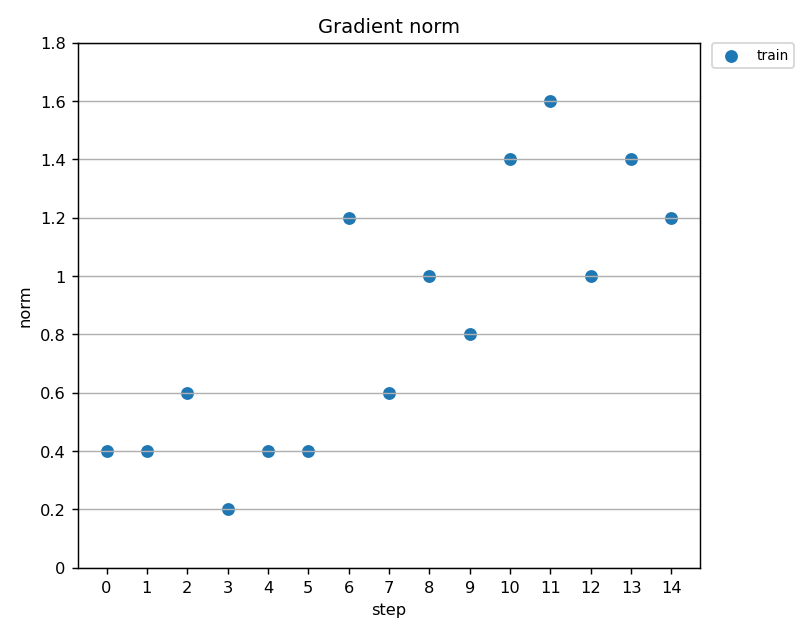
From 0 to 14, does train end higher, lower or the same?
higher
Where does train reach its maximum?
11
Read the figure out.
Title: Gradient norm
x-axis: step, ticks 0 1 2 3 4 5 6 7 8 9 10 11 12 13 14
y-axis: norm, ticks 0 0.2 0.4 0.6 0.8 1 1.2 1.4 1.6 1.8
Legend: train
Values:
train: 0.4 0.4 0.6 0.2 0.4 0.4 1.2 0.6 1 0.8 1.4 1.6 1 1.4 1.2
